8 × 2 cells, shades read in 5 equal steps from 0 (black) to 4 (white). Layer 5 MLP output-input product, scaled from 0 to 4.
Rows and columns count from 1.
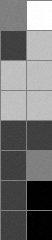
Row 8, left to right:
1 0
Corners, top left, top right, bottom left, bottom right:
2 4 1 0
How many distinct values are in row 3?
1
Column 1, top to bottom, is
2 1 3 3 1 1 1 1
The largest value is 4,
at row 1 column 2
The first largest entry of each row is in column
2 2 1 1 1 2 1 1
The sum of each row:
6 4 6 6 2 3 1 1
